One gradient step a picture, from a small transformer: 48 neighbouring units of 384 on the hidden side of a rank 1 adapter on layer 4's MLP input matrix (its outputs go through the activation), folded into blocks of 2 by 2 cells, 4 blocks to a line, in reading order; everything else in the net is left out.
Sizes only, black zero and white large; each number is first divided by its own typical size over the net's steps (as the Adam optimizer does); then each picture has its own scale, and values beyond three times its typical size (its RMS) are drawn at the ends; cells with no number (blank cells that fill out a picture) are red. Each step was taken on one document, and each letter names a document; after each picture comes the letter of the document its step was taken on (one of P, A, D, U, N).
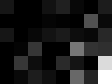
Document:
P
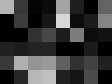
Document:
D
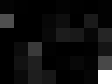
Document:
P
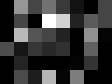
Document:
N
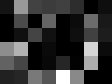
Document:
N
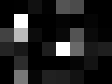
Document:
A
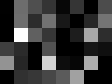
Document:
N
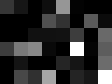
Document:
P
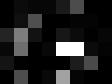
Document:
A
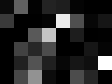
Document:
D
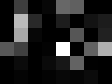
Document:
A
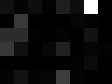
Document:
A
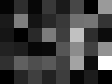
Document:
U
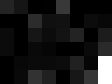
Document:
P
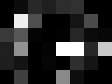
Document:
A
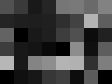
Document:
U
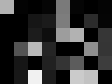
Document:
P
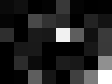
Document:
P
